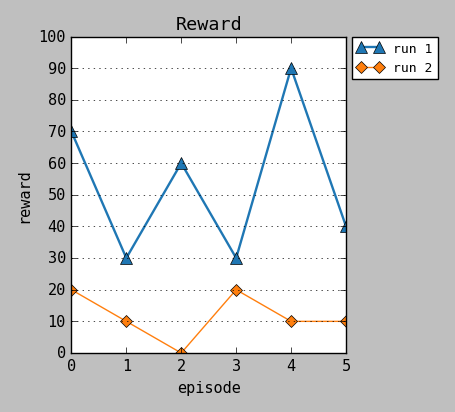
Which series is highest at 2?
run 1
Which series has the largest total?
run 1
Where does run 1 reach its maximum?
4
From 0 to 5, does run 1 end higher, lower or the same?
lower
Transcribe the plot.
Title: Reward
x-axis: episode, ticks 0 1 2 3 4 5
y-axis: reward, ticks 0 10 20 30 40 50 60 70 80 90 100
Legend: run 1, run 2
Values:
run 1: 70 30 60 30 90 40
run 2: 20 10 0 20 10 10
